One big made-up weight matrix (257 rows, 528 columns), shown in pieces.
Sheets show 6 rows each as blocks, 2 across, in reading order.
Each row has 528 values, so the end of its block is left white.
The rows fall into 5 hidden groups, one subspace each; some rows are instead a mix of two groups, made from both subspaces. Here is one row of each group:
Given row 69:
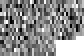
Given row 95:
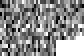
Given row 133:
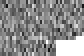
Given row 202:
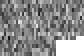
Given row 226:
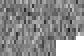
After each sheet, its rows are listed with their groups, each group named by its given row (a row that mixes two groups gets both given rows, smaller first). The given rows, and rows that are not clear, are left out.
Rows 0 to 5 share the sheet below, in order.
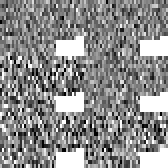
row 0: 95 and 202
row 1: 202
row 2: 202
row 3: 95 and 226
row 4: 202
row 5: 69
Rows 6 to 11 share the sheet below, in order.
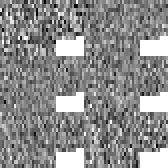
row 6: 69
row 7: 95
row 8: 69
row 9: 133
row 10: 202
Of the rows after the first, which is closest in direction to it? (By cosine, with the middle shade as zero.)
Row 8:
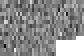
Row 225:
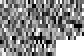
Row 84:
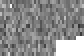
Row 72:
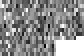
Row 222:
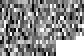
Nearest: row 222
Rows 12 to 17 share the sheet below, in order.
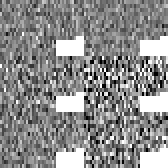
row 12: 226
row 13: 95
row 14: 202
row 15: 69
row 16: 202
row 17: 95
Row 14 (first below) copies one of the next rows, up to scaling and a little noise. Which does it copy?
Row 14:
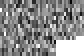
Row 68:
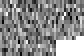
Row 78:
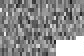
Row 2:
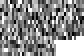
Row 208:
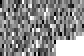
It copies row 78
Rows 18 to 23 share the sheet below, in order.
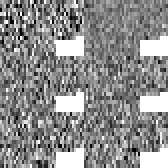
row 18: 69
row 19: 95
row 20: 226
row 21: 69
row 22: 202
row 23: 202 and 226
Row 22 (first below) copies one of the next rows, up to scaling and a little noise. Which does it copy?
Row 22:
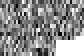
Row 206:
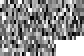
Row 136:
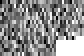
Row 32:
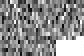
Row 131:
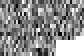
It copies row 131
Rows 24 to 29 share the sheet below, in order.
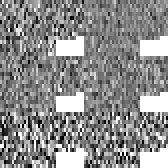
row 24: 133
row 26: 69 and 202
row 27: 69 and 95
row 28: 202
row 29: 133
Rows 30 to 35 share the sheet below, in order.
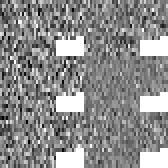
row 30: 202
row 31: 133
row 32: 202
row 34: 95
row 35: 69
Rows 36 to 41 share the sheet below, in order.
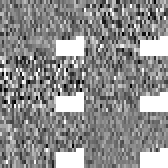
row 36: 69 and 202
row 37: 202
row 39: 69 and 202
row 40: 95 and 133
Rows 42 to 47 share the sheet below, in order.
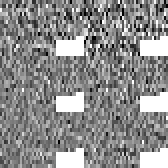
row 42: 202
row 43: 95 and 202
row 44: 226
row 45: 226
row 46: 133
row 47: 133
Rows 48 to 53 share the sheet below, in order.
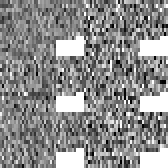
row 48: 95 and 202
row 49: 95
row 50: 69 and 133
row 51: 133 and 202
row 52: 202
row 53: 69
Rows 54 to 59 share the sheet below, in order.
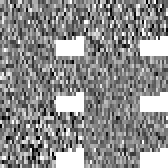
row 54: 202
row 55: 202
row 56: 95 and 202
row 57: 69 and 133
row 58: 95 and 226
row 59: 133
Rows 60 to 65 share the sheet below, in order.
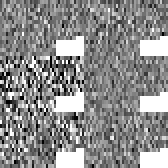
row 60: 226
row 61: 226
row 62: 95
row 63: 95
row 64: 69
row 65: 95 and 202
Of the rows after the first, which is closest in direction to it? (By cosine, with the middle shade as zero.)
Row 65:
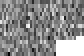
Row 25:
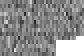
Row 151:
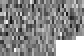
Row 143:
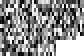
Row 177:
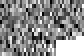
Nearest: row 25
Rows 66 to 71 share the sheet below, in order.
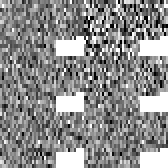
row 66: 95 and 202
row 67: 95
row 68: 202
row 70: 133
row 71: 69 and 202
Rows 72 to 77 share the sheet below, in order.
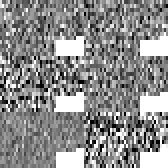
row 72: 95 and 226
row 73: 95
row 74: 95
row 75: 69 and 95
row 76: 226
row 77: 226
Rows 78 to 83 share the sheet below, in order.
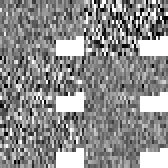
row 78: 202
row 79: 202
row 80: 133
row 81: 133
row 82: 69
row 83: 69
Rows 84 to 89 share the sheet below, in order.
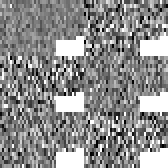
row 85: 95
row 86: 202
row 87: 226
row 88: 202
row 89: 226
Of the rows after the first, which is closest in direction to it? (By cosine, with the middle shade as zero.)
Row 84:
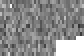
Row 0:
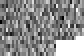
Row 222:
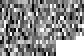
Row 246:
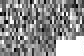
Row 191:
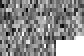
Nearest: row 0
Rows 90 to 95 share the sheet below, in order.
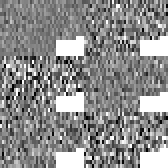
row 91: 133
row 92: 226
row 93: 95 and 202
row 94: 69 and 95
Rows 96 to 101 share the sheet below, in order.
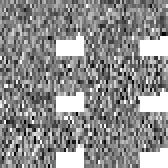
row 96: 202 and 226
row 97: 95 and 226
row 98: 133
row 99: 226
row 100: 226
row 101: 69
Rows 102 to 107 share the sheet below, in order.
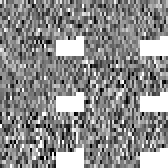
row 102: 133
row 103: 69
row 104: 133 and 226
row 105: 95 and 226
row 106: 226
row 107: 226
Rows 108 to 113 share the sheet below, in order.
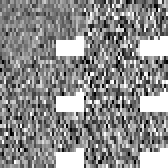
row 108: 226
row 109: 202 and 226
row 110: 95
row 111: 95
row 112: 69
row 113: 202
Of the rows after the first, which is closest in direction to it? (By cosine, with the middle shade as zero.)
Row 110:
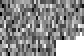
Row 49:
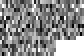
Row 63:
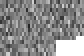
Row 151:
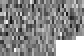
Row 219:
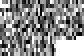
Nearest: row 151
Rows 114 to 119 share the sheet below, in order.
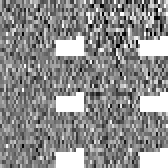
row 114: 226
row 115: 69 and 226
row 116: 202 and 226
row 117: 95 and 133
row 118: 226
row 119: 133 and 226
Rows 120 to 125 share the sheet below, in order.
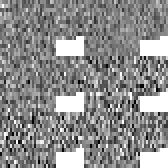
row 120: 95
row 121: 69
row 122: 95
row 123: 133
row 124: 69 and 95
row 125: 226
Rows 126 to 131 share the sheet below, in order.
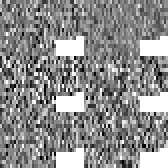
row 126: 226
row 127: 69 and 202
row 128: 226
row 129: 69 and 226
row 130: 226
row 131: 202
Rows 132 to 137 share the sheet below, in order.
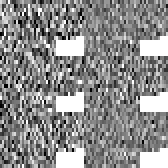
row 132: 202
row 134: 133
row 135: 226
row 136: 202
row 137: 133
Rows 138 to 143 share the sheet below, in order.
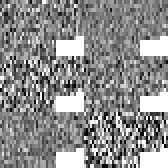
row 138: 69 and 226
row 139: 95 and 202
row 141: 95
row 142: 69
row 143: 95 and 202
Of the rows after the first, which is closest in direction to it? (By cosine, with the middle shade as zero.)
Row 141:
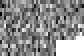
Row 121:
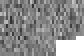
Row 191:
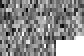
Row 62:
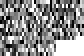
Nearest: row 191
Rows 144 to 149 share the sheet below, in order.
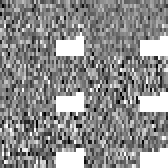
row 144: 95
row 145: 95
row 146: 226
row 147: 226
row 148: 69
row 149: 133
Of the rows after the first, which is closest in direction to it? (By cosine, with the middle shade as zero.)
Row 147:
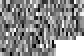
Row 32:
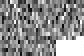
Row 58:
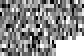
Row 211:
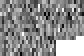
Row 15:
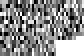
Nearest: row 58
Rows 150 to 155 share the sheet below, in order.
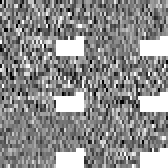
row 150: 133
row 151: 69
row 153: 133 and 202
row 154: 95
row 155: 133
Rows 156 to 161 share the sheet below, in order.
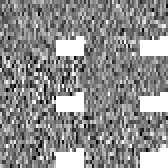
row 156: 202
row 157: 133
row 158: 226
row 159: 202
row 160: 226
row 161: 95
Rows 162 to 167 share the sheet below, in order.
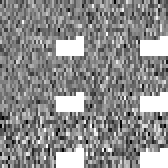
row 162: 133
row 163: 69 and 226
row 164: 202
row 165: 133
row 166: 95
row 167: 69
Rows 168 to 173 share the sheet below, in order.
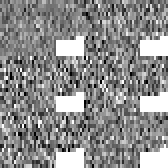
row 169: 202
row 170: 69
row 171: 133 and 226
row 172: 202
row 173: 95
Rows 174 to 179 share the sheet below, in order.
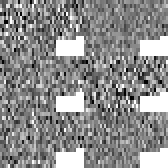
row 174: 69
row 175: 95
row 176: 95
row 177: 95 and 133
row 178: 95 and 202
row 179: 69
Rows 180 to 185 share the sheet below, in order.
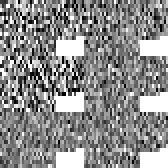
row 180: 69
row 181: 69
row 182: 202
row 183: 133 and 226
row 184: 133
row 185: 133
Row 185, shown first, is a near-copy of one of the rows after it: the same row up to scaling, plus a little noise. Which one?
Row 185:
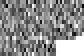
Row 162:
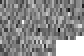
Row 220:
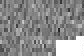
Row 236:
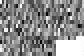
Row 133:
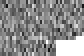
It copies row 133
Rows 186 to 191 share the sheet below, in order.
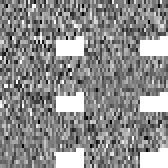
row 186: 133
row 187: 69 and 133
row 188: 133
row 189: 202
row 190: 69 and 226
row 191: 95 and 226
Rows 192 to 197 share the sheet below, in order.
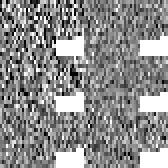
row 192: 226
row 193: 95 and 226
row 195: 95
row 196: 226
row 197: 133 and 202
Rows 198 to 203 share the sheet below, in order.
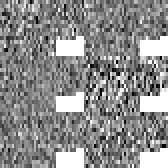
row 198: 69 and 133
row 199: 95
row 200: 69
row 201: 226
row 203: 95 and 226
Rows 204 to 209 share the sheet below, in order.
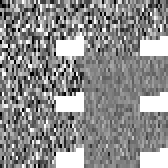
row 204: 95
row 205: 69
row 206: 202
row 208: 202
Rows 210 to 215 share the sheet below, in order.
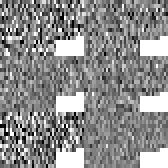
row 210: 95 and 133
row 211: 202 and 226
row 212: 69
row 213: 202
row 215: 226
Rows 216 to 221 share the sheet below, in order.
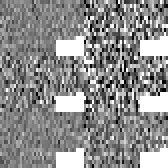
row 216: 95
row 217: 95
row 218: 226
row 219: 95
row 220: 133
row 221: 95
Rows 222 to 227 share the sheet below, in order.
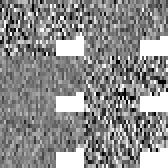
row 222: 69 and 95
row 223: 69
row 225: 133
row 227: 202
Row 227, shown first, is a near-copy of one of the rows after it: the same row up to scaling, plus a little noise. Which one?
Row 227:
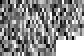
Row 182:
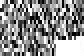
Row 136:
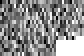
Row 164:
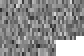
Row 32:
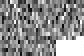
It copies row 136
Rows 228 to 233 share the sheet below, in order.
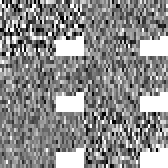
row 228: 95 and 133
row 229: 133
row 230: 95
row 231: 202
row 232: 133
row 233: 202
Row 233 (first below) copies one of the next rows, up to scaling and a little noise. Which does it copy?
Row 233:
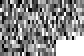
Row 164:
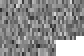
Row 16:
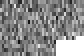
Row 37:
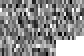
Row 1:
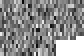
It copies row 16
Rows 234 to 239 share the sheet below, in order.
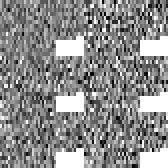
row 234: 226
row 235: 69
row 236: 133
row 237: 95
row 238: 95
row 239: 133
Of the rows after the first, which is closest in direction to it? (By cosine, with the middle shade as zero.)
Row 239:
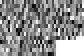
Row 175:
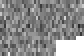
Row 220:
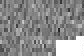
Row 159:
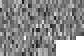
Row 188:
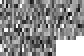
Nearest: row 188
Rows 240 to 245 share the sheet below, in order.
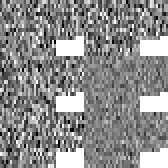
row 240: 226
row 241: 69 and 133
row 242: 202
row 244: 133
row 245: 133 and 202
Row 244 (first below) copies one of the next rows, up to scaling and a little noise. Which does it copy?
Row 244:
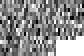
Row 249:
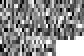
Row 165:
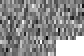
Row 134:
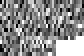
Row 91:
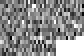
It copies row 165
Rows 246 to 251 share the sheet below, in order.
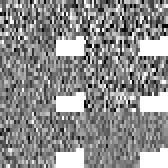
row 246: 69
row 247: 95
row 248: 226
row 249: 133
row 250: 95
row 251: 226
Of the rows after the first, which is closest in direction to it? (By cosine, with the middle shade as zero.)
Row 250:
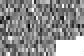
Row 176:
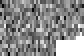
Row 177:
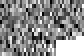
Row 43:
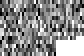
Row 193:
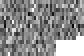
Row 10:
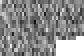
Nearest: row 193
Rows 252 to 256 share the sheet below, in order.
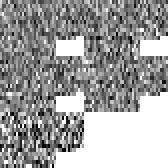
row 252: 202
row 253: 133
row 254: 95 and 133
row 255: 95
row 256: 202
